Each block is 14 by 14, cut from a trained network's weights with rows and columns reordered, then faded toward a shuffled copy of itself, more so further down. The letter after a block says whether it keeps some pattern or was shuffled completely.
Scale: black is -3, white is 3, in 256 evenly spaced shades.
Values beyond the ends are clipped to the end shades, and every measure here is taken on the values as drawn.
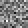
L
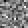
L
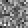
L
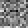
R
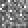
L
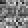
R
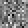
R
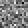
L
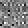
R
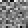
R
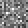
L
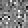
L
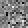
L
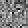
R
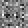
R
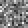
L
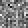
L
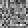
R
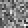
L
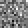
L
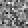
L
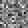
R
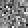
L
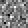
L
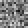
R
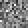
R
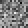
L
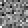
L
